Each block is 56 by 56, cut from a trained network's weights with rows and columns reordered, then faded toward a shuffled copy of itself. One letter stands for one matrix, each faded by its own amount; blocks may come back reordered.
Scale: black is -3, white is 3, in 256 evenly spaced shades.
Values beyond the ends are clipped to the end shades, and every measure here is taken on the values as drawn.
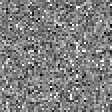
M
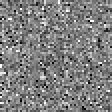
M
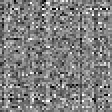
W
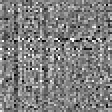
W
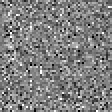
M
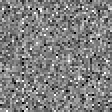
M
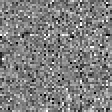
M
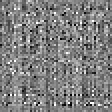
W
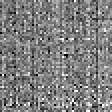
W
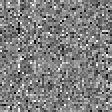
M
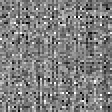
W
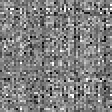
W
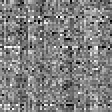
W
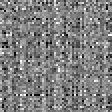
W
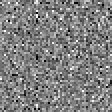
M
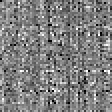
W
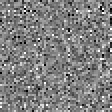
M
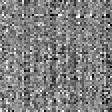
W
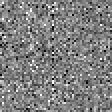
M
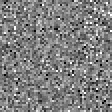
M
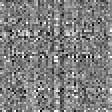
W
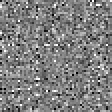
M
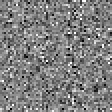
M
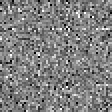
M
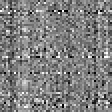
W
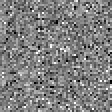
M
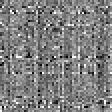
W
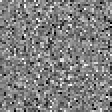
M
